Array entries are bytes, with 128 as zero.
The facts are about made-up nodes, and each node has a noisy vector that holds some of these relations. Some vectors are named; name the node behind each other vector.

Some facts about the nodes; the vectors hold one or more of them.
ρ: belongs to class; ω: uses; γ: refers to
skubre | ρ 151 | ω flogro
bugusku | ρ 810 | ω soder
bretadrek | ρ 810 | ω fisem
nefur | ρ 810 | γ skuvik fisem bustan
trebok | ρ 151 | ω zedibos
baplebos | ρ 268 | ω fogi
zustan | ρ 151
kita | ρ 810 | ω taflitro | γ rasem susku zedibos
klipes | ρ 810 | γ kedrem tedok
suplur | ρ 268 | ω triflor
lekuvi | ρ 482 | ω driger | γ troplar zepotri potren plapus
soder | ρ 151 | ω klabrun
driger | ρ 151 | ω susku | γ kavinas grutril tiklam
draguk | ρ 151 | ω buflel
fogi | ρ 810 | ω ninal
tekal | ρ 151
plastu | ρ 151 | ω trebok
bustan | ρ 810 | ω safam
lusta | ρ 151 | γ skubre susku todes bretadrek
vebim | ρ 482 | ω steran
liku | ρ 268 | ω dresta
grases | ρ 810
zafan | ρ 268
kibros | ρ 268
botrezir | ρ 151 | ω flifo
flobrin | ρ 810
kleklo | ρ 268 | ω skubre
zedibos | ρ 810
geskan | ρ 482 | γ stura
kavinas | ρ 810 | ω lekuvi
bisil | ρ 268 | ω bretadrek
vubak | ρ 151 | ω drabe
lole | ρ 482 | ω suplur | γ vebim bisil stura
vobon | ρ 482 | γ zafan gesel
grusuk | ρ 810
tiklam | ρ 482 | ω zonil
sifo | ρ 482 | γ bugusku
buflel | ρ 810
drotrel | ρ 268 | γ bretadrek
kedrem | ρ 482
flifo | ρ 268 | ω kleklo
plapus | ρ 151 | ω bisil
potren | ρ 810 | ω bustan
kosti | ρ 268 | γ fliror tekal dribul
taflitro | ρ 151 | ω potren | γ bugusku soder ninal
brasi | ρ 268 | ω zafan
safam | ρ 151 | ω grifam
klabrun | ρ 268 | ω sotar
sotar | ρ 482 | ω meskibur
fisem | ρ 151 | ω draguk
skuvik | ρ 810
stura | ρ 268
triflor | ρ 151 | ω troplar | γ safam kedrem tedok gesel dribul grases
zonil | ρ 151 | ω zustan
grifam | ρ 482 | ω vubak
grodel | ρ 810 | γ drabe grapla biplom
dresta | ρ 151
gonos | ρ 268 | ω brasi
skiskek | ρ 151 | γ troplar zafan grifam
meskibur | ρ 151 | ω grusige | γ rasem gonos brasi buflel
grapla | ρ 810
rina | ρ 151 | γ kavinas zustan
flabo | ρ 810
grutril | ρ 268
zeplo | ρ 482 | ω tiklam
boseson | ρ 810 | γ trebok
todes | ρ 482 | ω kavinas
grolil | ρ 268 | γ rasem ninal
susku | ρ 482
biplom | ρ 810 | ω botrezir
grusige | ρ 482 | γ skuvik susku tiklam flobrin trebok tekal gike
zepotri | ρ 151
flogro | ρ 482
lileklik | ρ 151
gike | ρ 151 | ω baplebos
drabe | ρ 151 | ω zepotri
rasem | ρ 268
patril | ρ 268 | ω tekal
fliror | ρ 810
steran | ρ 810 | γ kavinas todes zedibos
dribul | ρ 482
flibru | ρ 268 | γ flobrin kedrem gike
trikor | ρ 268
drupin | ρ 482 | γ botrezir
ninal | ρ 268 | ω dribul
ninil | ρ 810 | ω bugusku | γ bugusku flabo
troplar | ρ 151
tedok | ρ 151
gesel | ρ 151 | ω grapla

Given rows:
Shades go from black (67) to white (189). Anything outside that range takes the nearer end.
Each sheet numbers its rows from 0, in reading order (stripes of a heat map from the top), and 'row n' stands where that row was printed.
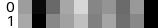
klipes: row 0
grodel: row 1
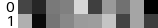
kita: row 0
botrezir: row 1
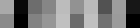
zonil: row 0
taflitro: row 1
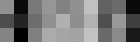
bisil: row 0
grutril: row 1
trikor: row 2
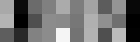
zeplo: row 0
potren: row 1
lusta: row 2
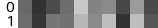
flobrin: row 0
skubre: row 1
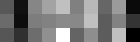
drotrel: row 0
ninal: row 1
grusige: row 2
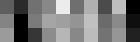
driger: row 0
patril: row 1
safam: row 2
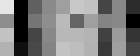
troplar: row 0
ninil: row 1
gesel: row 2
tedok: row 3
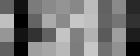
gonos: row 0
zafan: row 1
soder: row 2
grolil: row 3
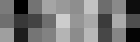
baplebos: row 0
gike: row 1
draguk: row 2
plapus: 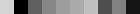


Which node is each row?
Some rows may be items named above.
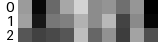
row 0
klipes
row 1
draguk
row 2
tiklam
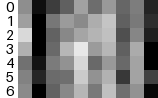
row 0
bugusku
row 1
stura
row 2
zepotri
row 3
triflor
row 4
nefur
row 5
zustan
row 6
vubak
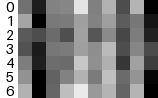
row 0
rina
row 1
flabo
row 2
bretadrek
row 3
rasem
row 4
zustan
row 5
vubak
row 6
triflor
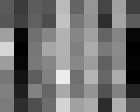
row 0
todes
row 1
susku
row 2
grusuk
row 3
lekuvi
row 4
grusuk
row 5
meskibur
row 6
buflel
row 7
tekal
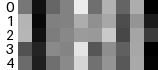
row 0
meskibur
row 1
flogro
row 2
botrezir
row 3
steran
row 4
boseson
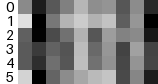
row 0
fliror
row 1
skiskek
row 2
bustan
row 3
todes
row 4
zedibos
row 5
zepotri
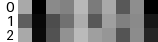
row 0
sifo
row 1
bustan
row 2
grases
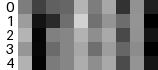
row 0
fisem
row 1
sotar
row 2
flogro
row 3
fogi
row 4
flogro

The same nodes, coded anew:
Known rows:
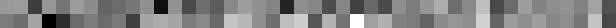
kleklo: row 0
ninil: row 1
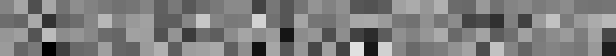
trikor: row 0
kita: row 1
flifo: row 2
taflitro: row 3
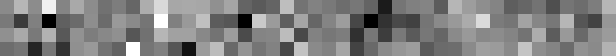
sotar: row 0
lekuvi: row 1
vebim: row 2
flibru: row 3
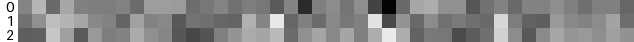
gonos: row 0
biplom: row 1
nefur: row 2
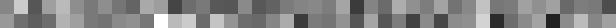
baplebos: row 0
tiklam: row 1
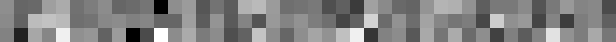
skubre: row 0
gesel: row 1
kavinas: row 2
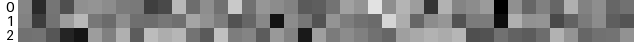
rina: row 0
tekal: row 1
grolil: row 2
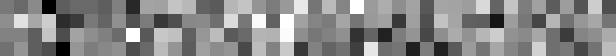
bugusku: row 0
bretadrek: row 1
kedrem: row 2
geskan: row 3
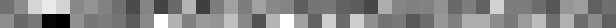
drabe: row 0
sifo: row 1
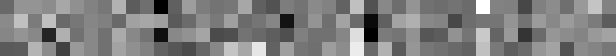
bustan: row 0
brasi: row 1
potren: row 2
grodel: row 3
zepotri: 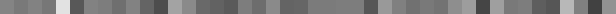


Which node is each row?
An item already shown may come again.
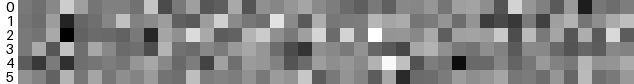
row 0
tedok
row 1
kita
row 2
bugusku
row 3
klabrun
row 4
boseson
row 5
flogro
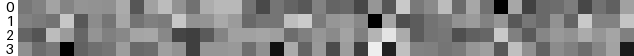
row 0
meskibur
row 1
susku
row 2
nefur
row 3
taflitro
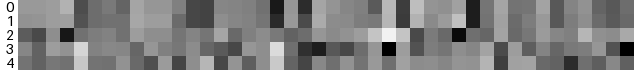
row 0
zafan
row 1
zafan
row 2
boseson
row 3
botrezir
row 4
soder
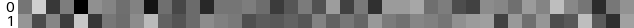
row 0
stura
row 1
troplar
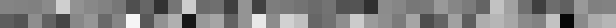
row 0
safam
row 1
klipes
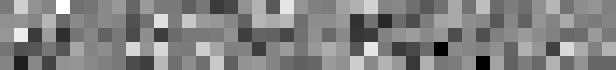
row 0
fogi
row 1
todes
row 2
bisil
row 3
grusige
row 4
rina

